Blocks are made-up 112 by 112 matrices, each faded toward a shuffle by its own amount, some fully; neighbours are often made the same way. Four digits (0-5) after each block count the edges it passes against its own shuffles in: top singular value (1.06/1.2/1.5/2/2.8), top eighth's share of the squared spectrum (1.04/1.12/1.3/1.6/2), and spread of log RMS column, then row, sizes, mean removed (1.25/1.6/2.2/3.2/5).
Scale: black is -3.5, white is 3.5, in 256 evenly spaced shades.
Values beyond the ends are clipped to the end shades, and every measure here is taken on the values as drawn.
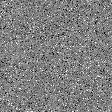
2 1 0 0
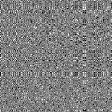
5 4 3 3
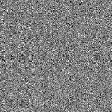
4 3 2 2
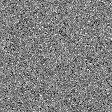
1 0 0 0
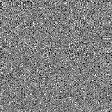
4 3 2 2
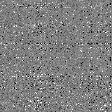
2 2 2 3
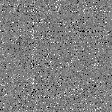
2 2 2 2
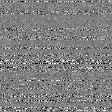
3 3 0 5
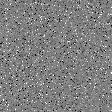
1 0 0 0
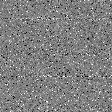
1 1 0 1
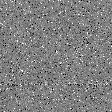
1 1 0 1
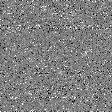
1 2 0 2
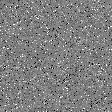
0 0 0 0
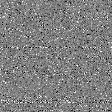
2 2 0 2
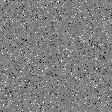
0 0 0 0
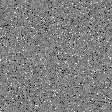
0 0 0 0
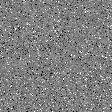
0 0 0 0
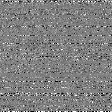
3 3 0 4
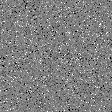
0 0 0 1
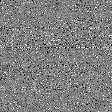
2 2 0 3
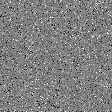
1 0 0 1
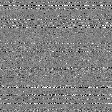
3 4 0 4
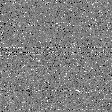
2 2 0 2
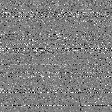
2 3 0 4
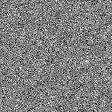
3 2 1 1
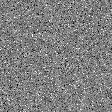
0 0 0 0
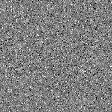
3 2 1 0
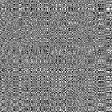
5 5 4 4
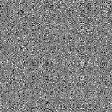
4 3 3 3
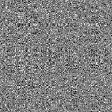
4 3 2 2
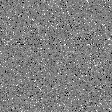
1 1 0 1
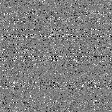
2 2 1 3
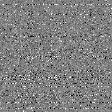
2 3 2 3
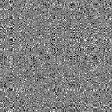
5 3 3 3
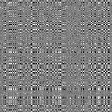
5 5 4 4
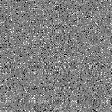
4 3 1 1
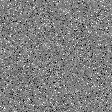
2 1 0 0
